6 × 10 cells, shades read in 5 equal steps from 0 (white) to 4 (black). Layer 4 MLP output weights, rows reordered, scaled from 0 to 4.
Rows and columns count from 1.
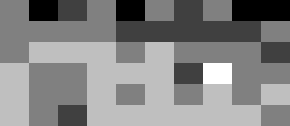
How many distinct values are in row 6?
3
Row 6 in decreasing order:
3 2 2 1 1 1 1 1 1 1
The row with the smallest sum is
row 6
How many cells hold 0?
1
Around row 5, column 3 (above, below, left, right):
2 3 2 1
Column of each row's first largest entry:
2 5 10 7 2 3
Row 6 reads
1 2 3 1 1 1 1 1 1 2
